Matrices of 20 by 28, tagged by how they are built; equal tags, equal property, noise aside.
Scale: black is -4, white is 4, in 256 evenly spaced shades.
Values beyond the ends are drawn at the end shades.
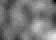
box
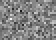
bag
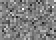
bag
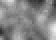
box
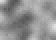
box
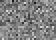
bag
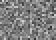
bag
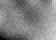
box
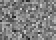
bag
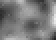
box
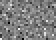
bag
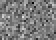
bag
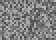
bag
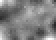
box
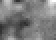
box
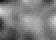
box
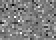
bag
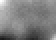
box
